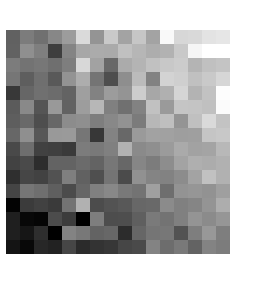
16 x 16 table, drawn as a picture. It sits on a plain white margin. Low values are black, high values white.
The ninth with the highest average is the top right. Neither half mirrors the other. No row or column stands out. The bottom left is the ninth with the lowest average. The texture is fine-grained noise. There is an overall slope up to the top right. There are no regular stripes.
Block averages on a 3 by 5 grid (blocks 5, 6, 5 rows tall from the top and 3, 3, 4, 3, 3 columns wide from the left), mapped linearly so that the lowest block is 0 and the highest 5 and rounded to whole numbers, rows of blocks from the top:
2 3 3 4 5 | 1 2 2 3 4 | 0 1 1 2 3
